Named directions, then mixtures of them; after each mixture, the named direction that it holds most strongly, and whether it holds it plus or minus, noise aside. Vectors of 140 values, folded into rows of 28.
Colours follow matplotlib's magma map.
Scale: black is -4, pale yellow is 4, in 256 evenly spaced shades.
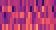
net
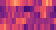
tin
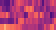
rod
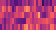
tin, minus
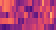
rod, minus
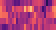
tin, minus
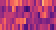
tin, plus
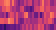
rod, minus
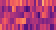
tin, plus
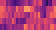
tin, minus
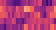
tin, minus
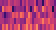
net, plus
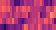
tin, minus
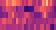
tin, plus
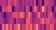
net, plus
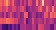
rod, minus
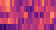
rod, minus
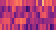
tin, plus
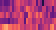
rod, plus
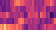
rod, plus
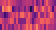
net, plus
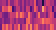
net, plus
